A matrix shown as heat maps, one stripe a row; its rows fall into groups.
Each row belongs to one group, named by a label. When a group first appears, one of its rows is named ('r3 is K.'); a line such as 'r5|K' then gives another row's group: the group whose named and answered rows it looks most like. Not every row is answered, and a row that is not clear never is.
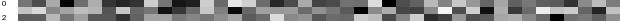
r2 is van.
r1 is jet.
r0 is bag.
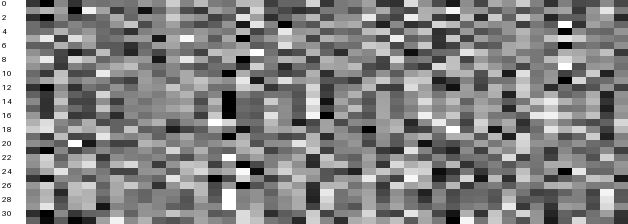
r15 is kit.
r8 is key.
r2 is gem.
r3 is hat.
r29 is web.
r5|key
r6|van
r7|bag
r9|hat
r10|kit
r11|van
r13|kit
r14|kit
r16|kit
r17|jet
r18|jet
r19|kit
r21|gem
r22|web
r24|van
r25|gem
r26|key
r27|web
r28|web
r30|gem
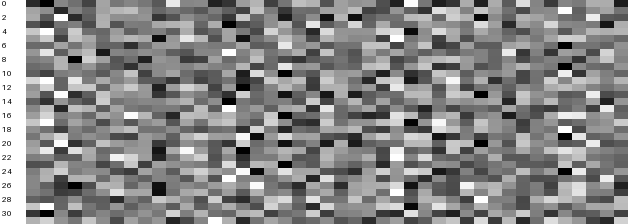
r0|gem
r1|hat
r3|kit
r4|jet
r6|van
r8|bag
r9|van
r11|jet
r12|key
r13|kit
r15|web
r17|jet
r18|hat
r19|van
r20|kit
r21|key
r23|hat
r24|van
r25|web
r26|bag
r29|jet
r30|gem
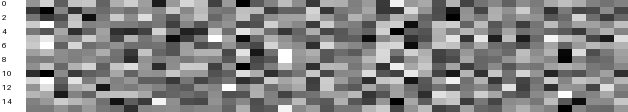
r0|key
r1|gem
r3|jet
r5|jet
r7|van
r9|key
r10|gem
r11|jet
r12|web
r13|hat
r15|van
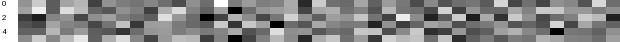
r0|web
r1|key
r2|gem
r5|key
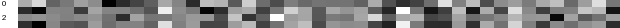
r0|bag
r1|gem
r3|gem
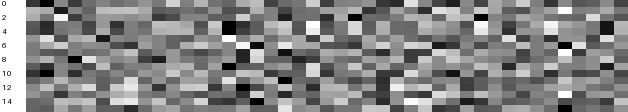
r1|hat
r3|kit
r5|web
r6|van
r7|hat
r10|gem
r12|key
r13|hat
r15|van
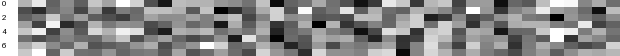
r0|hat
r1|kit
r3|kit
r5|hat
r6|jet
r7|jet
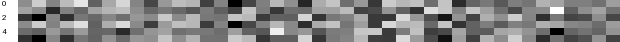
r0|key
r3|key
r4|van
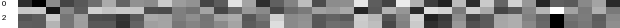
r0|gem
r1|hat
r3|van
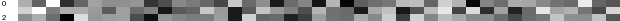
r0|kit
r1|jet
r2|bag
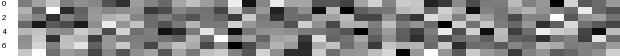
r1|kit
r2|hat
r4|jet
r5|web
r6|key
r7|jet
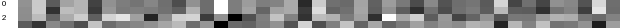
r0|web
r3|kit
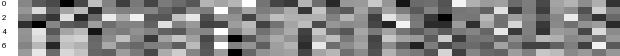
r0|bag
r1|web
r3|gem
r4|web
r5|key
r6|web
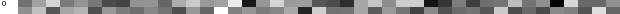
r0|van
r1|web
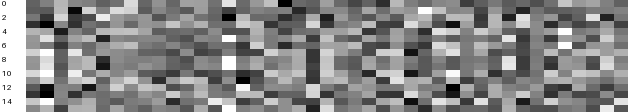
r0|hat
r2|kit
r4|hat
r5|web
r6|hat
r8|web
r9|web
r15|web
